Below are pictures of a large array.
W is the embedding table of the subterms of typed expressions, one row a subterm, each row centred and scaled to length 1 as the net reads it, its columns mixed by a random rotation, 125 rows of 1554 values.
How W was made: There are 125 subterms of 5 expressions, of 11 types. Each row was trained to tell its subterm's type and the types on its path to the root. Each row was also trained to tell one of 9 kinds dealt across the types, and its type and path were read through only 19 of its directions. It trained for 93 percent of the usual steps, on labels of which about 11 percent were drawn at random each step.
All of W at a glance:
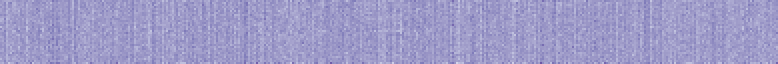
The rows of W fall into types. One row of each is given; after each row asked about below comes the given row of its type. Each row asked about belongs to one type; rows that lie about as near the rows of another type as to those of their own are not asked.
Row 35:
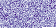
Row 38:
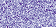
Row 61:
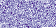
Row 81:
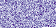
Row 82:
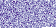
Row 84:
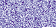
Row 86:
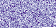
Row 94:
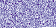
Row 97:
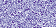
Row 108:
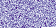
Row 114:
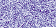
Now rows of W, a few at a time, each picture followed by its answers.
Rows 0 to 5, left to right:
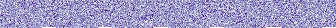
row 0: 114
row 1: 114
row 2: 38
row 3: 114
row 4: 61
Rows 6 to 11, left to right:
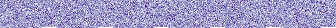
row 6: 108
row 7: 108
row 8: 38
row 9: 35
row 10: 108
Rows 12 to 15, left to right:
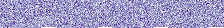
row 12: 114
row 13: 108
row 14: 108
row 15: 94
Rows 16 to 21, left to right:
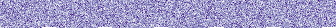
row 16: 38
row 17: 114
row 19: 61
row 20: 84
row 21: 84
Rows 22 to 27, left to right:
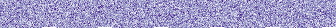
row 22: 108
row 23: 35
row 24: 38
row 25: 114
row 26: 82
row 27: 97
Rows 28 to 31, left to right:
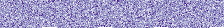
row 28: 94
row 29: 81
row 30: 81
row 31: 82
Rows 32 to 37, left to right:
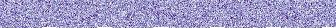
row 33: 35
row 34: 82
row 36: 108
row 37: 35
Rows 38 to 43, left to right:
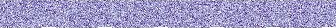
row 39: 97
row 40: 86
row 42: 61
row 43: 97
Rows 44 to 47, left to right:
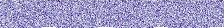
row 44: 97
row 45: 94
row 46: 38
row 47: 94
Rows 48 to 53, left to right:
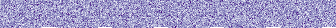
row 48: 94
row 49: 61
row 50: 114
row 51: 114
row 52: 84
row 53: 84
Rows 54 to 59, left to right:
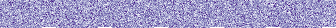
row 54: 97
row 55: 38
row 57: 94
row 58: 81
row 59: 84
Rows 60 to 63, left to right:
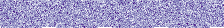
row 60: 35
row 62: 61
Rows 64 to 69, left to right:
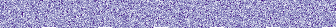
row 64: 84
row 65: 84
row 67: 61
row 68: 84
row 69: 108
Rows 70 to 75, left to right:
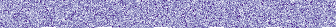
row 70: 81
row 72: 97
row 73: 61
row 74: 86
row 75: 84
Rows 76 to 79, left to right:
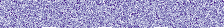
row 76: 82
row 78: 94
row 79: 84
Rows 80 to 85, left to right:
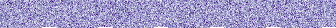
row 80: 97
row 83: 94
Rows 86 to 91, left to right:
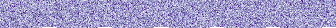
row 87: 82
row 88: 108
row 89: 114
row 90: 108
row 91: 114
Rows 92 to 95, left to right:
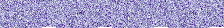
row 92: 86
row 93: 81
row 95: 81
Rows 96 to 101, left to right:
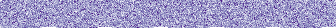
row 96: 61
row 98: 86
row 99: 94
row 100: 35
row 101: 61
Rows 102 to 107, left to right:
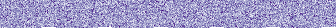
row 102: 35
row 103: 86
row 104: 114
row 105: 81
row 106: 86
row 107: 94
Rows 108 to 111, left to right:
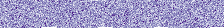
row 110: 114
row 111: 61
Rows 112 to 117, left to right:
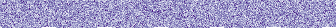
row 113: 82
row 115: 61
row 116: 84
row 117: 35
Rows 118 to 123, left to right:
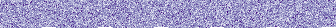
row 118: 84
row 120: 82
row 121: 61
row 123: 94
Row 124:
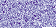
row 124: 35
